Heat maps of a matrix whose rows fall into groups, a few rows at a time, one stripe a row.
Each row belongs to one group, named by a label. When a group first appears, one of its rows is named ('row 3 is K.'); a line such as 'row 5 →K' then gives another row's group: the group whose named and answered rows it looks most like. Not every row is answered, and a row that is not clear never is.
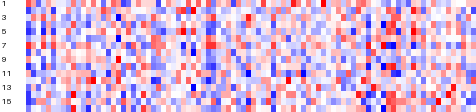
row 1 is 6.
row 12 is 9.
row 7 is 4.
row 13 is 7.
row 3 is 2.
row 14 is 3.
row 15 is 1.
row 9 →9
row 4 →3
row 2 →3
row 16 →3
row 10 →3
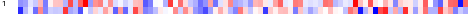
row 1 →9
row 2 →3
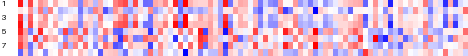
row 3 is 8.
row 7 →6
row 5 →6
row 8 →7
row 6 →4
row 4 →8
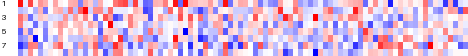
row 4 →9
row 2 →9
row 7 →1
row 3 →6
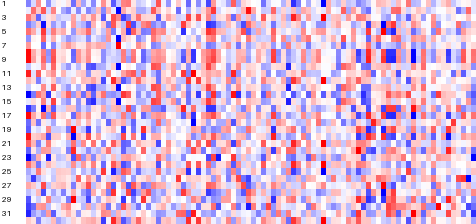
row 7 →9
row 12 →6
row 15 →2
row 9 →4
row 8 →4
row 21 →6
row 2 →2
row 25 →1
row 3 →6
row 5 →4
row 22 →3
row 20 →4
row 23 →1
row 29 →3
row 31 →3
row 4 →3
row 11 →8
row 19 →3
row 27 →4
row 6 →2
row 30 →1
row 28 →3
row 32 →6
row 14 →1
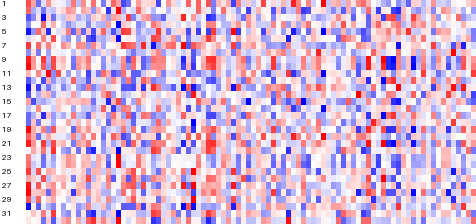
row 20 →6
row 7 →8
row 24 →9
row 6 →2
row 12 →3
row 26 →4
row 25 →8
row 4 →2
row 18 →7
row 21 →4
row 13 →7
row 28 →4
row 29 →8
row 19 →4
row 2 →9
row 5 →1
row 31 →2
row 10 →4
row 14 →3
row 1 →6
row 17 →3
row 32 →9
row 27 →8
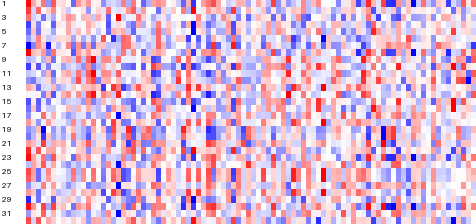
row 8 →4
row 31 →2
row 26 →6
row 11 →9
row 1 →4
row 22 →8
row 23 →4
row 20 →3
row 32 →8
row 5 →7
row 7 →1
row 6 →1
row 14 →9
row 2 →8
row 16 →7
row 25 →6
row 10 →7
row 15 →7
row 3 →9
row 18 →6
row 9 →9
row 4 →7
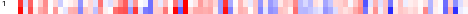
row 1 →8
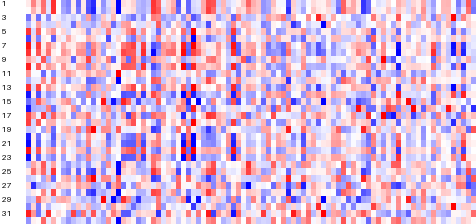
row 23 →7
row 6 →7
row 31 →6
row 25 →2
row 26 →9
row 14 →7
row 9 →4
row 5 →8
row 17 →4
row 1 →2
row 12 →2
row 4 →1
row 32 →2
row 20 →7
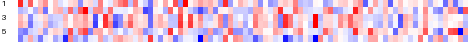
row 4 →6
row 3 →6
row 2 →9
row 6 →1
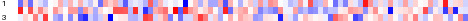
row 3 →2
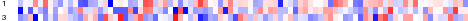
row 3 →3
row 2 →7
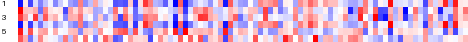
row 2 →4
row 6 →6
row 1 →7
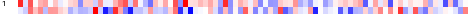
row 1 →8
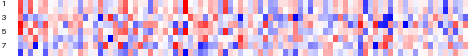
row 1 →8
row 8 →7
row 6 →2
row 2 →8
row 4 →4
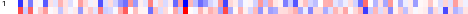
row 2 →8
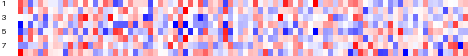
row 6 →8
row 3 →9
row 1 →6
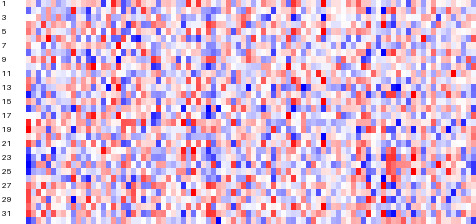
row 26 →3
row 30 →6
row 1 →6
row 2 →3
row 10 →9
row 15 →6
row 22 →3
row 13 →9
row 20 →1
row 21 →6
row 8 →3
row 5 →6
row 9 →2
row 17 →9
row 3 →1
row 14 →3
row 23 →3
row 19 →4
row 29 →4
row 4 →4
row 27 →4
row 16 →1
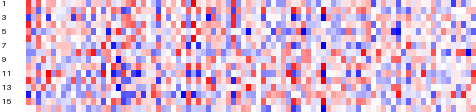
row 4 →8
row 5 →9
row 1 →8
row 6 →8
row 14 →7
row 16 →1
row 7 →1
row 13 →2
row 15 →6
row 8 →9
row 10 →6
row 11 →1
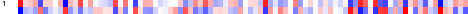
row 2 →3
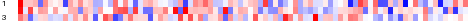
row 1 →4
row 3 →6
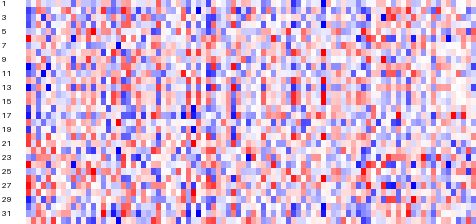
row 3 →3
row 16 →7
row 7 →2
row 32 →2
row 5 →9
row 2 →1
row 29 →3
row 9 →4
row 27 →4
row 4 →1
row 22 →2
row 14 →6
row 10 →1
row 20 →6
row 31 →1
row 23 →1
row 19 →7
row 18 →9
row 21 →8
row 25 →9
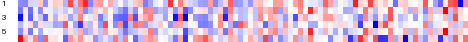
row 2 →7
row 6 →4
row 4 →3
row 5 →7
